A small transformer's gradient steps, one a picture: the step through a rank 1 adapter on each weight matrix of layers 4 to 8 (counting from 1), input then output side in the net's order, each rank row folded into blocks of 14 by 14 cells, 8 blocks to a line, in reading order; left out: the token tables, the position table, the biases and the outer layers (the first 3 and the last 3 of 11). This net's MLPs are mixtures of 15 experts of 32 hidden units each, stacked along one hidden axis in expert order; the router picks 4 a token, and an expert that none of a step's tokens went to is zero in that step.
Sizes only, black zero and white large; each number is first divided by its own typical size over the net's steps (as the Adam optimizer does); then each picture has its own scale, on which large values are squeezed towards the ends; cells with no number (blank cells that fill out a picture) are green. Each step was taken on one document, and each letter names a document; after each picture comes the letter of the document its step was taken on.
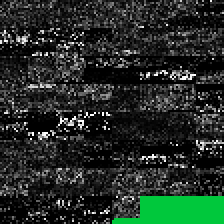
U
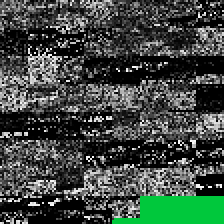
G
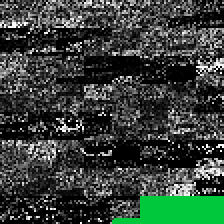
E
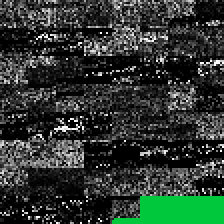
E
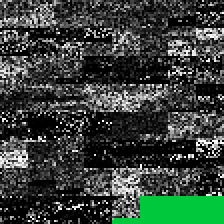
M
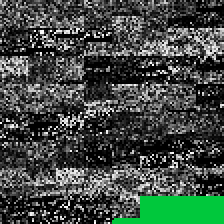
M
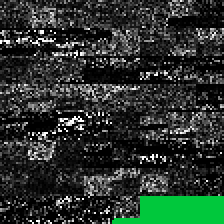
U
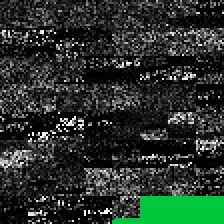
U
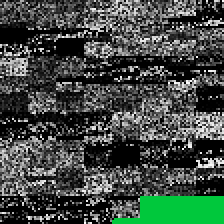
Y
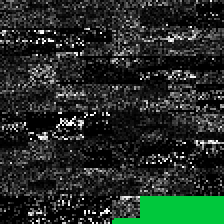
U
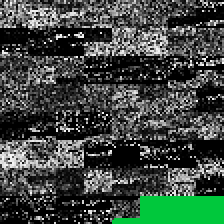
E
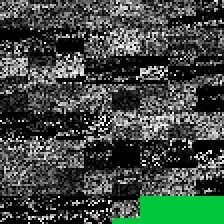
Y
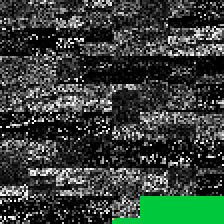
U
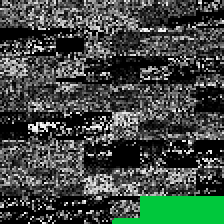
Y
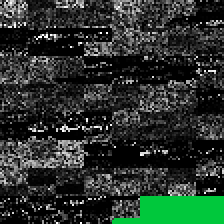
E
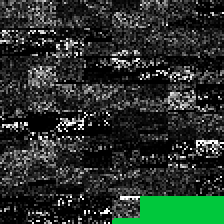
U
